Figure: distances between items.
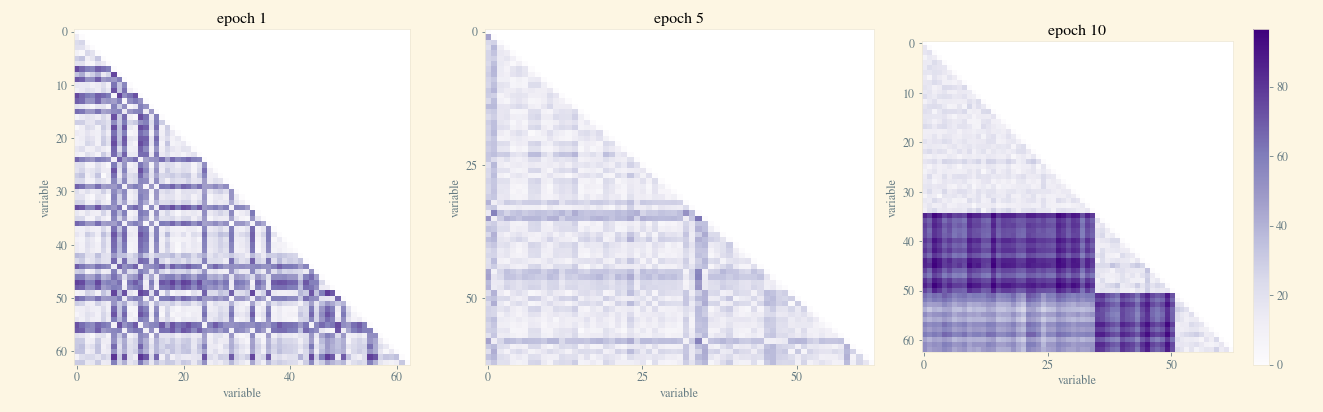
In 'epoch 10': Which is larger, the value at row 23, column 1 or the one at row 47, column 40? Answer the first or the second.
the second
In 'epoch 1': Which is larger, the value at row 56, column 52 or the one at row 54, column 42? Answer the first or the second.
the first
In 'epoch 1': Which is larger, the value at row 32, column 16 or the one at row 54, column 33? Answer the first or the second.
the second
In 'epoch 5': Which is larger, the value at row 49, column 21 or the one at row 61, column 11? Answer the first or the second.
the first
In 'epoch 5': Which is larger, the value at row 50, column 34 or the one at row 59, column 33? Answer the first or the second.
the first
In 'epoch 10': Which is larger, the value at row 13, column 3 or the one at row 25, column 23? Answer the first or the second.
the first
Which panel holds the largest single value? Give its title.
epoch 10
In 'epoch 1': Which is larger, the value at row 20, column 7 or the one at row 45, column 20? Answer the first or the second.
the first
